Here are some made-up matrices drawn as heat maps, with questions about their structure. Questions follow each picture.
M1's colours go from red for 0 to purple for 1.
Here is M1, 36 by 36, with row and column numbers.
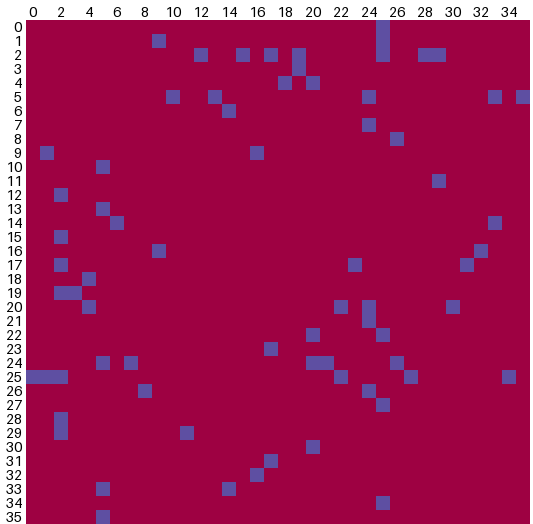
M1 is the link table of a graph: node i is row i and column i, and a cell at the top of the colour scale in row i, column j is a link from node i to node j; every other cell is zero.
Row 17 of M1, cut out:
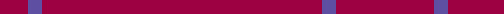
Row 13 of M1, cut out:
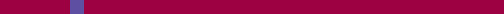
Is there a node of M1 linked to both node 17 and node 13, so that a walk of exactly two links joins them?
no
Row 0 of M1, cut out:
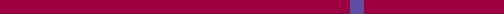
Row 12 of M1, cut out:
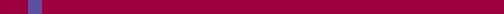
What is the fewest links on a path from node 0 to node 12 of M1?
3
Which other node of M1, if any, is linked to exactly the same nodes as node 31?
node 23
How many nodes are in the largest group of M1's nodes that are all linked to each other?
2
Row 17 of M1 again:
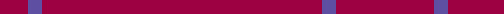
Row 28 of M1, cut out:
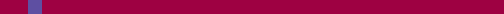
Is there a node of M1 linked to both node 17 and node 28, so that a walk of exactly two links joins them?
yes
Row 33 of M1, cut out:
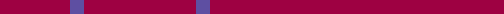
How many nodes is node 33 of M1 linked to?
2
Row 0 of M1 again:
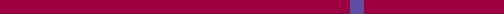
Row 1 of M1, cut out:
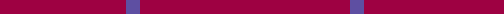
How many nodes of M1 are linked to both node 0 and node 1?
1
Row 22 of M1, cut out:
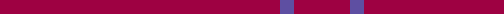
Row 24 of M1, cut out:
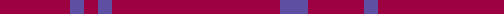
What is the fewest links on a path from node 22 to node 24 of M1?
2
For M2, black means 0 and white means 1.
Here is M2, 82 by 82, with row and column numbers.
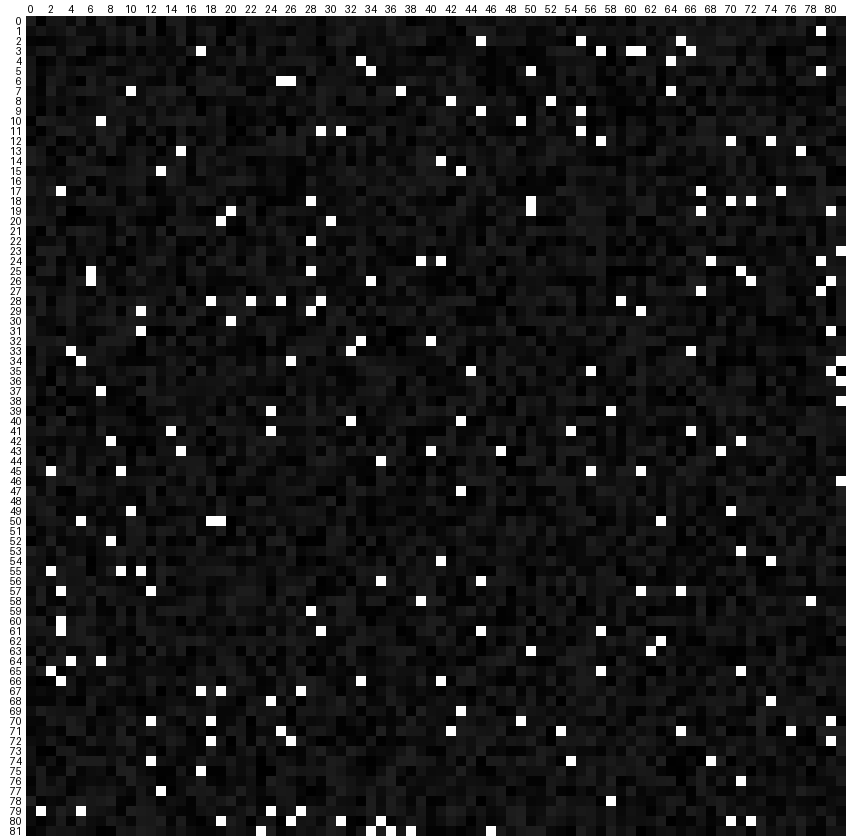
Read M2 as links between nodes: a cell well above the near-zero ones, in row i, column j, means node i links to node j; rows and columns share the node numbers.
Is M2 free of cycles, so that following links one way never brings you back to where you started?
no
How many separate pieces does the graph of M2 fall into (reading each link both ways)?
7
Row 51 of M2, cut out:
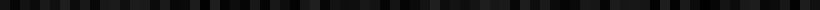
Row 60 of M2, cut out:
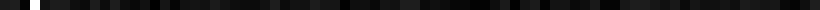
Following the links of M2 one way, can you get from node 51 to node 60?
no
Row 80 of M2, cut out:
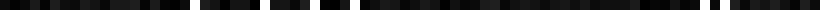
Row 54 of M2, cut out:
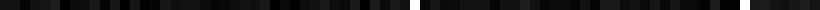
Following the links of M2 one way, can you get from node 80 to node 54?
yes
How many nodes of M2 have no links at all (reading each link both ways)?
6
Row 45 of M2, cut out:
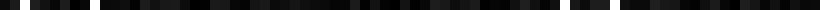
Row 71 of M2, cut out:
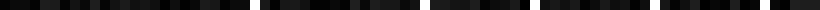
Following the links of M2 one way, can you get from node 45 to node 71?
yes
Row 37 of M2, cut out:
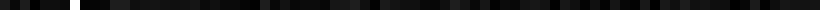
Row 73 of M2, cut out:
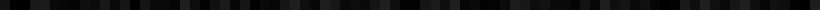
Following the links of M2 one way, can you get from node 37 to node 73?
no
